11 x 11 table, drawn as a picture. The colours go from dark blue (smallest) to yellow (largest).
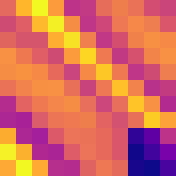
Ninth with the lowest average: bottom right. Odd patch: lower, in the bottom right. Ninth with the highest average: top left. Calmest part: bottom middle. Mirror symmetry: none.
